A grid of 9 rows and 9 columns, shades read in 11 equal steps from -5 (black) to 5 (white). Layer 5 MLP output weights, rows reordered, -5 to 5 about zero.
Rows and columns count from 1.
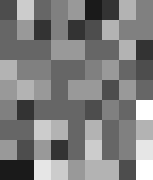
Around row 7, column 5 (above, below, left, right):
-1 -1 2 2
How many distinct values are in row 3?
4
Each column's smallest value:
-4 -4 -3 -3 -3 -4 -3 -2 -3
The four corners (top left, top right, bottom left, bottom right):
-2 0 -4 5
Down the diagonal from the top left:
-2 1 -1 -1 1 -2 -1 0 5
